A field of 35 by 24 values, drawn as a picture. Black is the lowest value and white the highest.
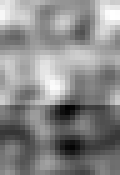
Histogram: bell-shaped. Grain: blotchy. Seam: horizontal, 60% of the way down, the top part higher.
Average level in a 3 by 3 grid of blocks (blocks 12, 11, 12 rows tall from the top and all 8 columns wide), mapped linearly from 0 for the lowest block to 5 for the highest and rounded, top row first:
5 4 5 | 4 4 2 | 1 0 0
